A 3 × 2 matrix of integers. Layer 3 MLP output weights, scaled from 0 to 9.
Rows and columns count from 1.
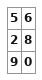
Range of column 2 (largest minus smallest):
8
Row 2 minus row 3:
-7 8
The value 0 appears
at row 3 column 2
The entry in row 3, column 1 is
9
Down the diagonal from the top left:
5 8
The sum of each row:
11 10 9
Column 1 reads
5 2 9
